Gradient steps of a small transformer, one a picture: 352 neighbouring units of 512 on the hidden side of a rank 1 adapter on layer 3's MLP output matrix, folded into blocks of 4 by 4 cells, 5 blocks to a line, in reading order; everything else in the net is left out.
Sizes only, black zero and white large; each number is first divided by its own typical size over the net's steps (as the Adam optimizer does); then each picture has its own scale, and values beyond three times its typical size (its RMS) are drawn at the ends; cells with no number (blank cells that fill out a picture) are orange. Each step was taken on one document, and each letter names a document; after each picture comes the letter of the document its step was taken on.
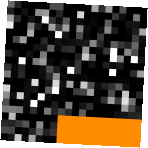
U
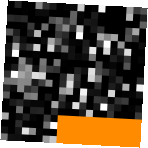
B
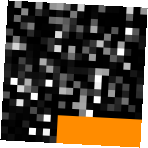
B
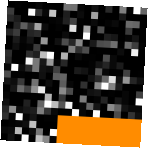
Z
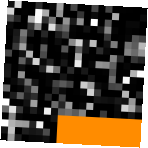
U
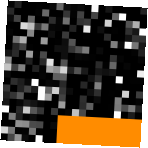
U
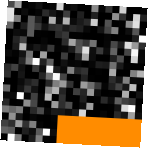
U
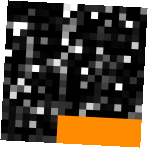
Z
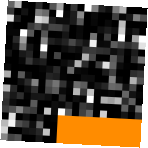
U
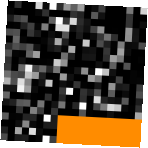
B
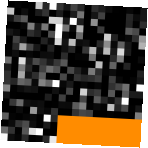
B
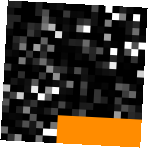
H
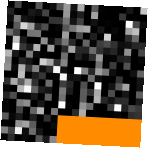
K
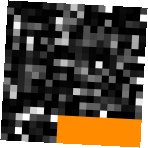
Z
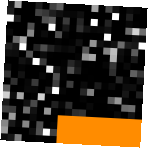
H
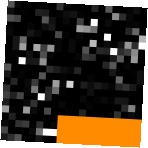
H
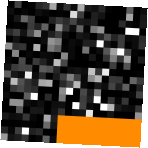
B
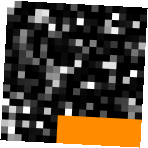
U
